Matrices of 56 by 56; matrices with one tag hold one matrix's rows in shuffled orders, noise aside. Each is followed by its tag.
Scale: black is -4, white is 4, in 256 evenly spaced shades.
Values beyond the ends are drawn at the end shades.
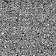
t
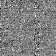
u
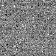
t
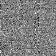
u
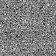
t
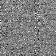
u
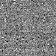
t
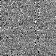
u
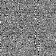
u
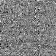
u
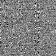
u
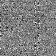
u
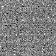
t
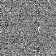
u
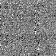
u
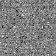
t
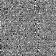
u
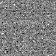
t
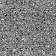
t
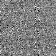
u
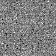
t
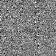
u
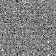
t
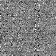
u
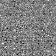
t
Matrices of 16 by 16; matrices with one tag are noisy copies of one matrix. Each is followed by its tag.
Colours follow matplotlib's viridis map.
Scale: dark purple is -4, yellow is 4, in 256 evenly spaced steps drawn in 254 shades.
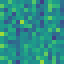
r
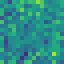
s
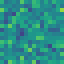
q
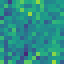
s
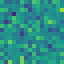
q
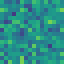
q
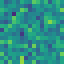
q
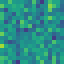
r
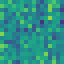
r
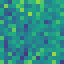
s
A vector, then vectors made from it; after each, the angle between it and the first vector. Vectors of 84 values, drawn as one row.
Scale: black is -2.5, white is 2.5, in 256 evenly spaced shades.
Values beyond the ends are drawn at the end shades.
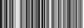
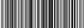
orthogonal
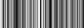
nearly opposite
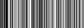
partly aligned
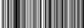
nearly opposite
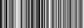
nearly parallel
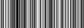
partly opposed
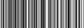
orthogonal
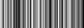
nearly opposite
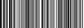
partly aligned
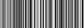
partly opposed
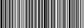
partly aligned
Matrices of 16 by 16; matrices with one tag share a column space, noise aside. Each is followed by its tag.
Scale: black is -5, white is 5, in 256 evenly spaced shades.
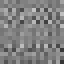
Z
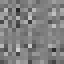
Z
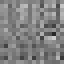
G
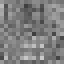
G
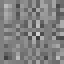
G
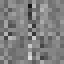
G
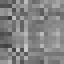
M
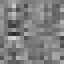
G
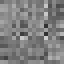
G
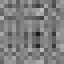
M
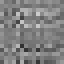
Z
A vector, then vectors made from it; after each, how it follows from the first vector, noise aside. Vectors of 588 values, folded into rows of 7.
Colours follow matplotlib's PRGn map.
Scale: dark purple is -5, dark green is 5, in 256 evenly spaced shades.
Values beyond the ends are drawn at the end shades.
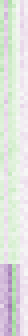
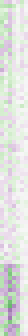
sign-scrambled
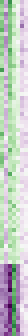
scaled up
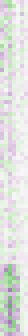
sign-scrambled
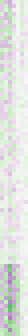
sign-scrambled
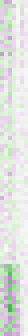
sign-scrambled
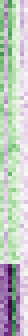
scaled up
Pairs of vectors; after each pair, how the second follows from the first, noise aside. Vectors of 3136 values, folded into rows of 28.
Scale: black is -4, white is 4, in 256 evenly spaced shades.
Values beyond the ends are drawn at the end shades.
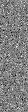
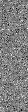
shuffled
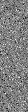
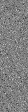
shrunk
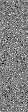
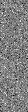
shuffled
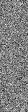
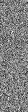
shuffled
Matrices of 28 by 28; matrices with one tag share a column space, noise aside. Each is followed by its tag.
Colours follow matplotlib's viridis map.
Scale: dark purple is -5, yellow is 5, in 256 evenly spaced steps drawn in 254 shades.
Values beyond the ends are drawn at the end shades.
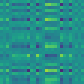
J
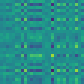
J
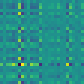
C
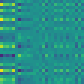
J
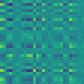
J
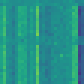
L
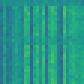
L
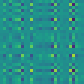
J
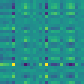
C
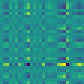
C
